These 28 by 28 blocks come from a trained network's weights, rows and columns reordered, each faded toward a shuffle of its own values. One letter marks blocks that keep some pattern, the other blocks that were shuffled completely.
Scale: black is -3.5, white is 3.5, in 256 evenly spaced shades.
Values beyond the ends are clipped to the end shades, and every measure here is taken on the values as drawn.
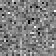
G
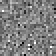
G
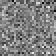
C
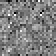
C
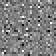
C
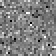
G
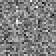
C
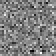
C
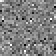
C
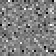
C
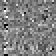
C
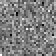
G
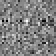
C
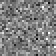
G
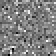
G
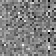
C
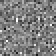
G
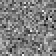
G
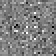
C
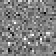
C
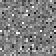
G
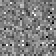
C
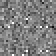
C
